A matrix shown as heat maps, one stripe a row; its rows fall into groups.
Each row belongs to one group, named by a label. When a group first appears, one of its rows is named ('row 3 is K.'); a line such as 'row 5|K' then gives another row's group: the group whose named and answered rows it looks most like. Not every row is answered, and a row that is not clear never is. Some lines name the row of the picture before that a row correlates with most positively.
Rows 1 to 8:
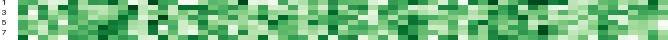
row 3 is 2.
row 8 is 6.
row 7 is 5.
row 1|5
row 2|2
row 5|5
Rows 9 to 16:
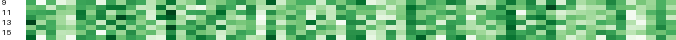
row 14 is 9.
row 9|6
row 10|5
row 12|5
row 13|6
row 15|6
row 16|6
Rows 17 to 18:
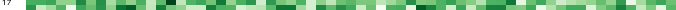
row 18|5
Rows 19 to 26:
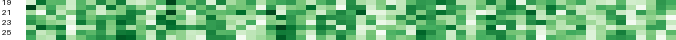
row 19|9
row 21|6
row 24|9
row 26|5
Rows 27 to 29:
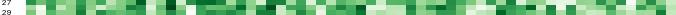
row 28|6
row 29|6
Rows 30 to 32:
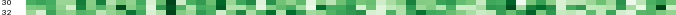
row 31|9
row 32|6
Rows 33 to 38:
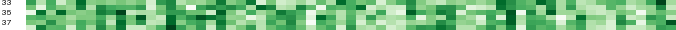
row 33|2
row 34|6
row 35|9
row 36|9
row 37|9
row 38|9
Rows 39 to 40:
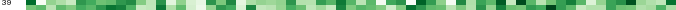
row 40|5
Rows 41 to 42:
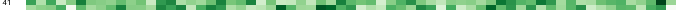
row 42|9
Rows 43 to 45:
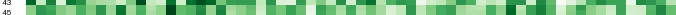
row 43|2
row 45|9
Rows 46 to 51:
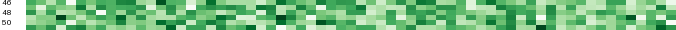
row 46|5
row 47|6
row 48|6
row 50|9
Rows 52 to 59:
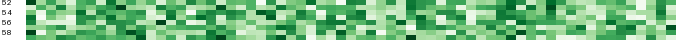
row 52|6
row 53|9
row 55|6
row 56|5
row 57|9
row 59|2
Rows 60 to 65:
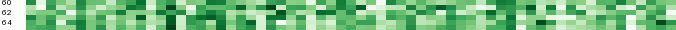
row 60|2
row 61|6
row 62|9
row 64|2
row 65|2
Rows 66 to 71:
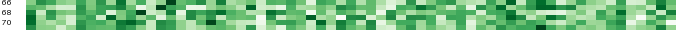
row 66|9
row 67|5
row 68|2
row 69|6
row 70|5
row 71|5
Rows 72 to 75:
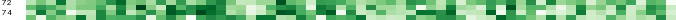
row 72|9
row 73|9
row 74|9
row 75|6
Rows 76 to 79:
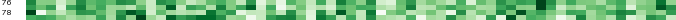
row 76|5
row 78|5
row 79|9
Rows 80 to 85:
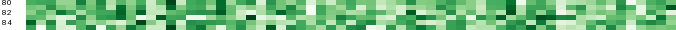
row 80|2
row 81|9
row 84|2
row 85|6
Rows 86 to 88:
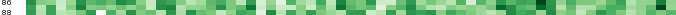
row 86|5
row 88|6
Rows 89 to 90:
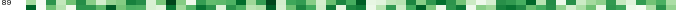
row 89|6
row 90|6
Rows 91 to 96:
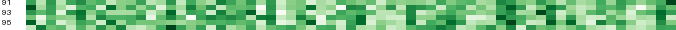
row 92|6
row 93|2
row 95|6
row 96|9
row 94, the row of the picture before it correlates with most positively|89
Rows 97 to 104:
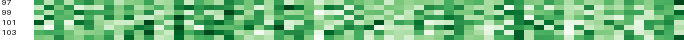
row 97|2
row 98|9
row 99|2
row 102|6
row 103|9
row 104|9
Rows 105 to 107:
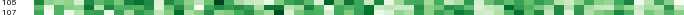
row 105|5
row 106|6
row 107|6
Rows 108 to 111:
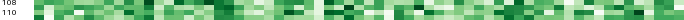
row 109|2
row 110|9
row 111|2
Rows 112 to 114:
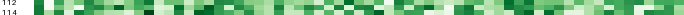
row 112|2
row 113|6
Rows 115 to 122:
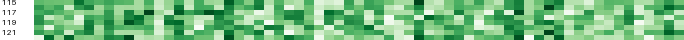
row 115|2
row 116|2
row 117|9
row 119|5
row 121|2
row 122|9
